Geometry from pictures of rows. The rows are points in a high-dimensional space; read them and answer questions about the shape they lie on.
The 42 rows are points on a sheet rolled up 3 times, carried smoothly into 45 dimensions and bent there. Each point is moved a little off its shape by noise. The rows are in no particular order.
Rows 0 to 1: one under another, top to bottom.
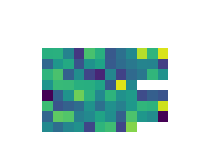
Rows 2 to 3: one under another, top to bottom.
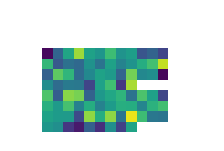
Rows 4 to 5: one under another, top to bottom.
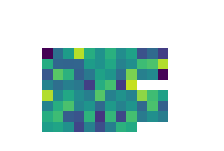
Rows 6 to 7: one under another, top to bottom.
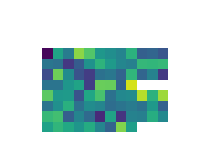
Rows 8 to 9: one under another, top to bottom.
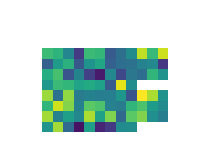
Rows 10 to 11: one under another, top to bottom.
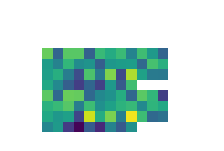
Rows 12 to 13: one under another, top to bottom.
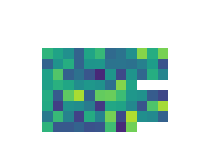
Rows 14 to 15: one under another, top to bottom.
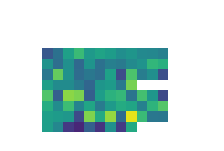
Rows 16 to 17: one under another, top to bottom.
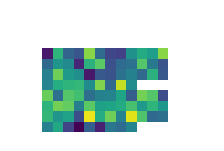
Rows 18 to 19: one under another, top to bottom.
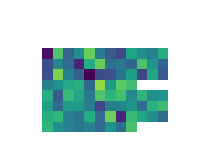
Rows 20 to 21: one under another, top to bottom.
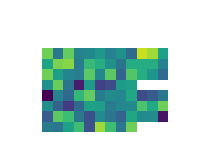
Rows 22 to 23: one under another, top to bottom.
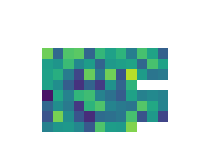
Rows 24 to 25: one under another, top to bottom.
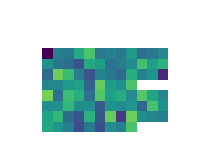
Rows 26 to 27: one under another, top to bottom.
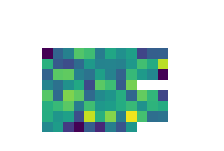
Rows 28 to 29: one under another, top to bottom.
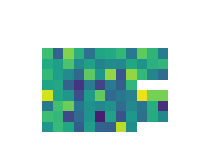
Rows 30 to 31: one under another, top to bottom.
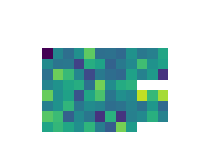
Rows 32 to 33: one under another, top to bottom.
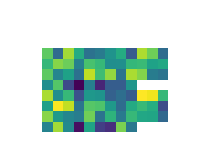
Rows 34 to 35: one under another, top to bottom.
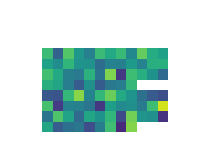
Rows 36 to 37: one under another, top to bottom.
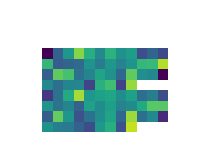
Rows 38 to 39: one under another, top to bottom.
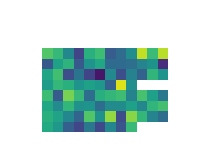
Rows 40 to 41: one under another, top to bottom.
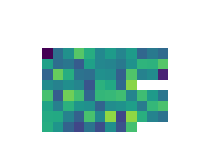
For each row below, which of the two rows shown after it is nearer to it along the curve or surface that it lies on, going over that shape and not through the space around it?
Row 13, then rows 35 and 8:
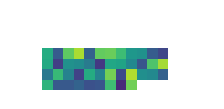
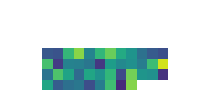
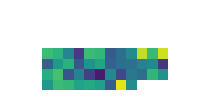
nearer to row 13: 35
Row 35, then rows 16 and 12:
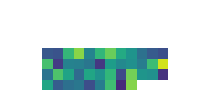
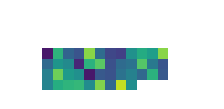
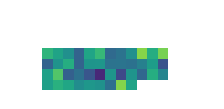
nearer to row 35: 16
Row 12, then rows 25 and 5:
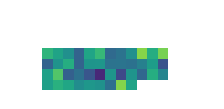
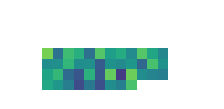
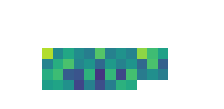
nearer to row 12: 5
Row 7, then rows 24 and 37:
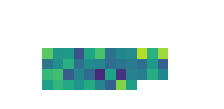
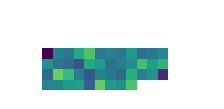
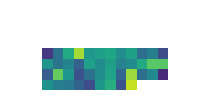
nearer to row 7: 24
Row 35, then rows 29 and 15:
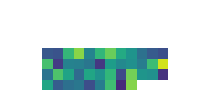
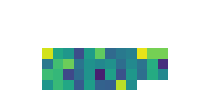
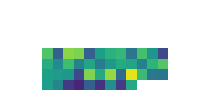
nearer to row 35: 15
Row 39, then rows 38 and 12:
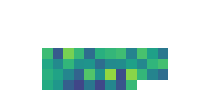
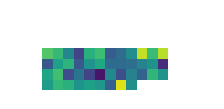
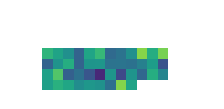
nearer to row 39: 38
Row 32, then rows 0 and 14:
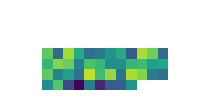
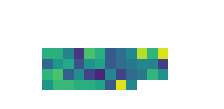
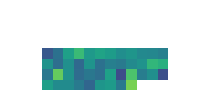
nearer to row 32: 0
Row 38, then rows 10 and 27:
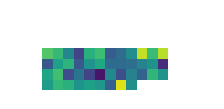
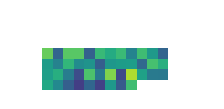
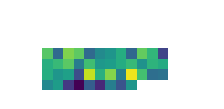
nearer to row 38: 10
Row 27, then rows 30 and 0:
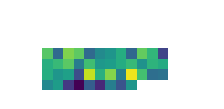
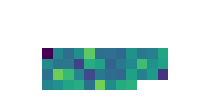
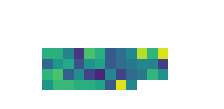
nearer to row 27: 0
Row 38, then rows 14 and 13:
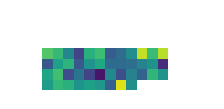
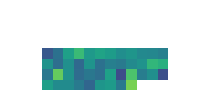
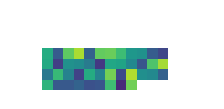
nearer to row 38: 13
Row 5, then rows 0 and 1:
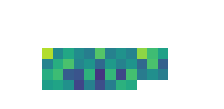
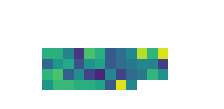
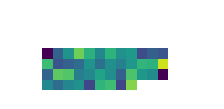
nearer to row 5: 0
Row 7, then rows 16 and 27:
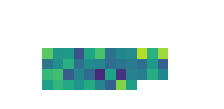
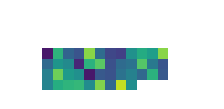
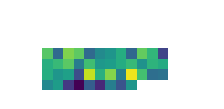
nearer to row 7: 16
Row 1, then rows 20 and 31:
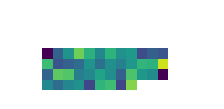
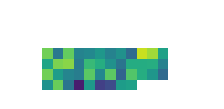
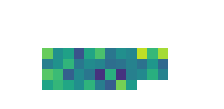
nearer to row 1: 20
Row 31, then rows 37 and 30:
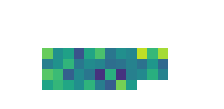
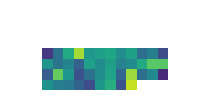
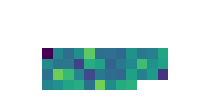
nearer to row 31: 30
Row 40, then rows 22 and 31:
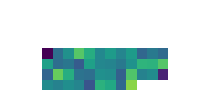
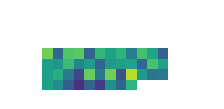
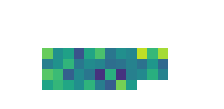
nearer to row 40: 22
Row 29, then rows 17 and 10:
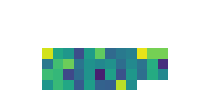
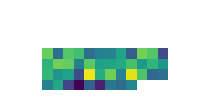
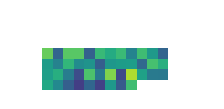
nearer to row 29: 10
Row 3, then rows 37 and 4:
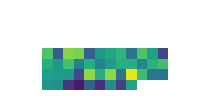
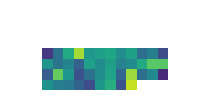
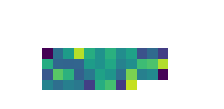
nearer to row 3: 4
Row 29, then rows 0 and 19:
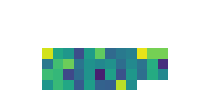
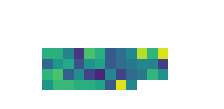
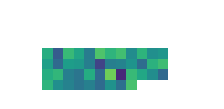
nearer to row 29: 0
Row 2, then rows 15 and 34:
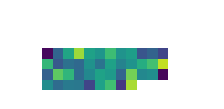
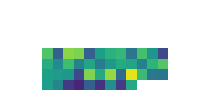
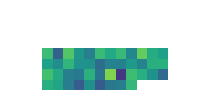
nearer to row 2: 15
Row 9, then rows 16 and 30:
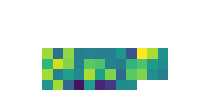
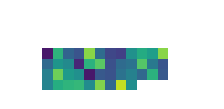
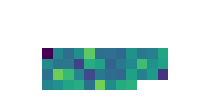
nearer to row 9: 16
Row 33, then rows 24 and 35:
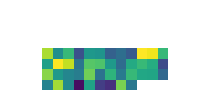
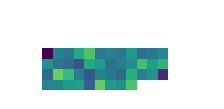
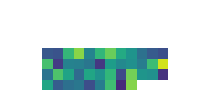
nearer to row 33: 35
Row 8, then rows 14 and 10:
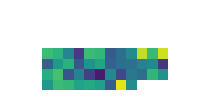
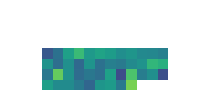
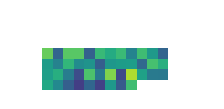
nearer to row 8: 10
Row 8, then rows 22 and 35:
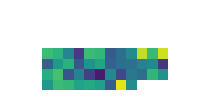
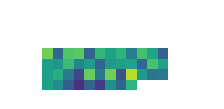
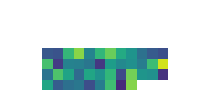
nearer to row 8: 22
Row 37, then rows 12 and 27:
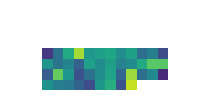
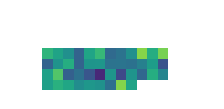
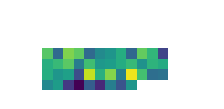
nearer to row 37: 12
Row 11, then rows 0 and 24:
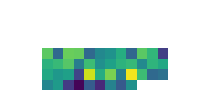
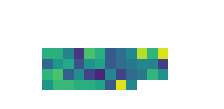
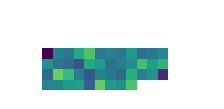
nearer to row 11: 0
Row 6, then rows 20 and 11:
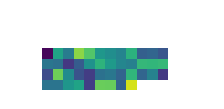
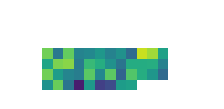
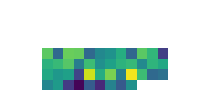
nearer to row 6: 11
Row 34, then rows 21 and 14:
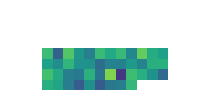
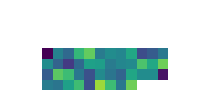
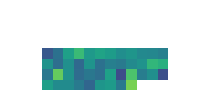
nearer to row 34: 14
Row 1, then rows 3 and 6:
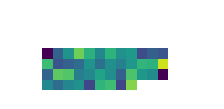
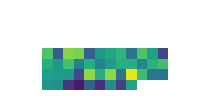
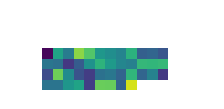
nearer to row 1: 6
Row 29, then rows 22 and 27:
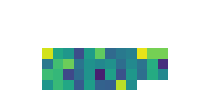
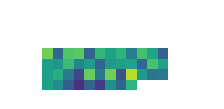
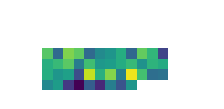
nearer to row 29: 22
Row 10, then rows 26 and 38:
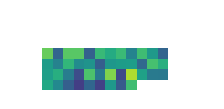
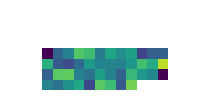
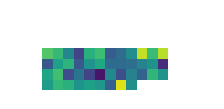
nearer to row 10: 38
